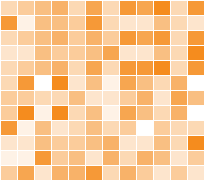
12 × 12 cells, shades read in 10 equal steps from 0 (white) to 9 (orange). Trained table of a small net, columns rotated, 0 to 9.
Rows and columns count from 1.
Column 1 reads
3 8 3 2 3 3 4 4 8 2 1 4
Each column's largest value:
8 9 8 9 6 8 7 8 8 9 7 9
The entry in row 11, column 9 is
6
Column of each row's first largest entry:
10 1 8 12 10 4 11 2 1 12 3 6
